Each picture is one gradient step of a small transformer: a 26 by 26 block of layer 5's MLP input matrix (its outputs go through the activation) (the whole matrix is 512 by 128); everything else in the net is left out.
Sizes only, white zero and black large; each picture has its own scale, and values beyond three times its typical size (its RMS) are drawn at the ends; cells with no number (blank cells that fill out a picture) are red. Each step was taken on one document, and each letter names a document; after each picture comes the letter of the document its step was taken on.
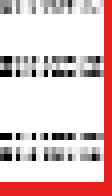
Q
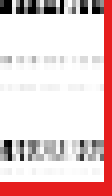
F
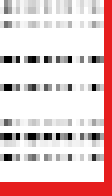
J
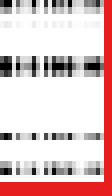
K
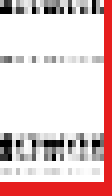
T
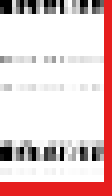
F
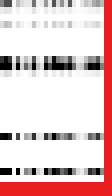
K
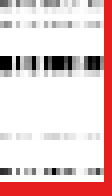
K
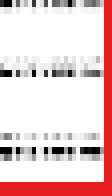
Q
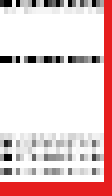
T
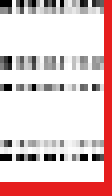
F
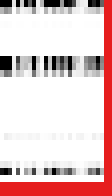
K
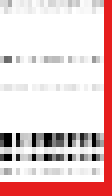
T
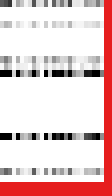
K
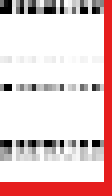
F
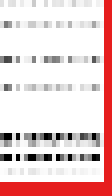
T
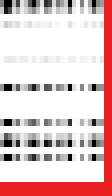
J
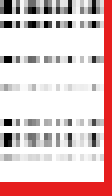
J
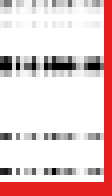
K
